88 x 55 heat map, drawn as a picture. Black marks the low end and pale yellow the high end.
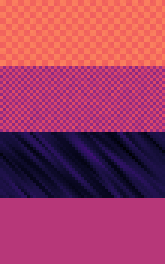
It is made of 4 by 1 panels. Panel 1,1: high, checkered, faint in contrast. Panel 2,1: middling, checkered. Panel 3,1: very low, slanting down to the right, faint in contrast. Panel 4,1: middling, flat.
